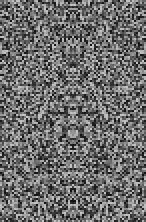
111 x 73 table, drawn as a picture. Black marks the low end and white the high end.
The grain is fine, like static. There is no seam. The left and right halves mirror each other. The values spread evenly over their range. There are no regular stripes. There is no overall slope.
